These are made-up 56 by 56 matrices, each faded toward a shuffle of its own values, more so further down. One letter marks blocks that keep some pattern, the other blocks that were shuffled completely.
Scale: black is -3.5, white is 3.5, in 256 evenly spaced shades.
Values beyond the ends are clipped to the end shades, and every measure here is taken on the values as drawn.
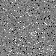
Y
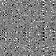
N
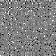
N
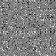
N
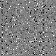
N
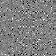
N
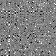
N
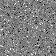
Y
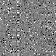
N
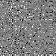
N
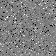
Y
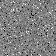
Y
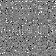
N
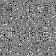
N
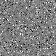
Y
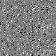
N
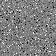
Y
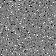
Y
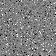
Y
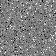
Y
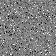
Y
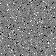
Y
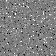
Y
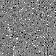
N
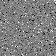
Y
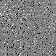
N
